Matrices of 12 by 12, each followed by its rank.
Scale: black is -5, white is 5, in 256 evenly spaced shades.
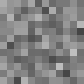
full rank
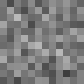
full rank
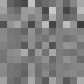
two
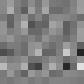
two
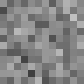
full rank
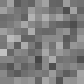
full rank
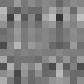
two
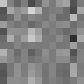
two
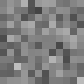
full rank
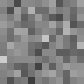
full rank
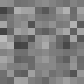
two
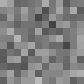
full rank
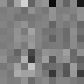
two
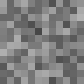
full rank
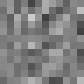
two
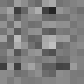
two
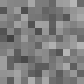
full rank
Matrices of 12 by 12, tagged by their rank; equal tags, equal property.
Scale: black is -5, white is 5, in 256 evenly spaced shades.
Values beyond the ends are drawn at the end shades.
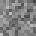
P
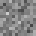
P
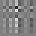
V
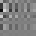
V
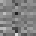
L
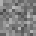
P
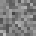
P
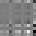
V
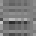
V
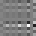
V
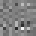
L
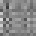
L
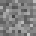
P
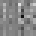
L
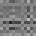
L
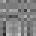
L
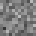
P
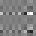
V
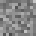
P
